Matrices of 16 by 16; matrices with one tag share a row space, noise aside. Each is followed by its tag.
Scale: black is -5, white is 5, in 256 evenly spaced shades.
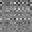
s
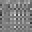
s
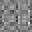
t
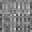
s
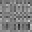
s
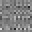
s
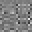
t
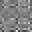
t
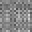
s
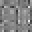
t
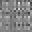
s
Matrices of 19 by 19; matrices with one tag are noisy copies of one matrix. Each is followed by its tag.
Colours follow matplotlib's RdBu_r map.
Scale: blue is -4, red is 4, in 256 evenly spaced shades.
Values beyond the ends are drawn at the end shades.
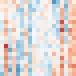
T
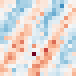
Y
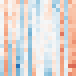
T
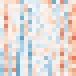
T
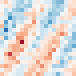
Y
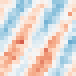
Y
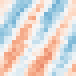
Y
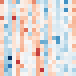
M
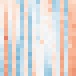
T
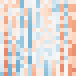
T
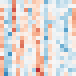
M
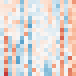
T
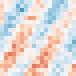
Y
